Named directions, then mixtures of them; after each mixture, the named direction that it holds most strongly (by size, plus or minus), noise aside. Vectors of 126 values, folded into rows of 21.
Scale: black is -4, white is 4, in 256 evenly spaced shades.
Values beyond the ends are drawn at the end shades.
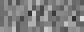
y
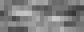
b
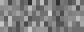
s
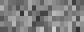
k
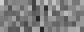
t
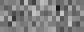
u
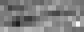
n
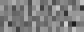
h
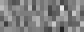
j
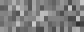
k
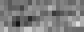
n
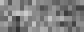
b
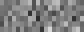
y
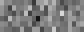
t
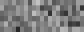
h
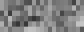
s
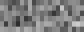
n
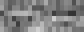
b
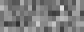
j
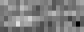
n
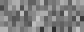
k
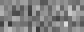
h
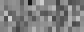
u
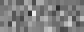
y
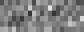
y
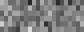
s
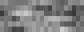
b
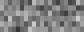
s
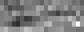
n
